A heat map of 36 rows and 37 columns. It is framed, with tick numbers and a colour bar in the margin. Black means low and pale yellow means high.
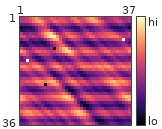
Lone odd cells: 4, 2 higher and 2 lower than their neighbours. Stripes: horizontal, repeating 7 times. Ninth with the lowest average: bottom right. Slope: none.
